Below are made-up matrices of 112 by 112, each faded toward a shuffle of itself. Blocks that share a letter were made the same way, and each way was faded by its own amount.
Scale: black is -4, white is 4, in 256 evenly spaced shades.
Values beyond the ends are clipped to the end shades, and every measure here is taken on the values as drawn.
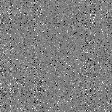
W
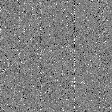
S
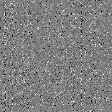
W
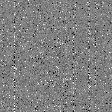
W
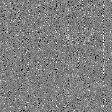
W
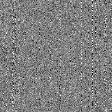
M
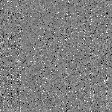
W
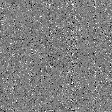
W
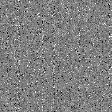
S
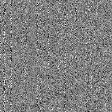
M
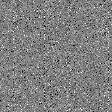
S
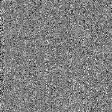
M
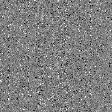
S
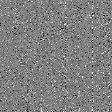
W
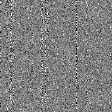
M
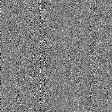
M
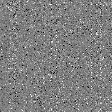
W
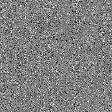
S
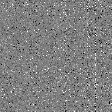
W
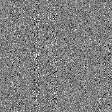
M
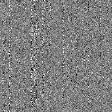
M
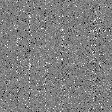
W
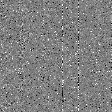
S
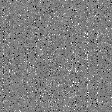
W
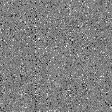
W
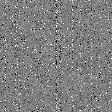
W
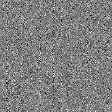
M
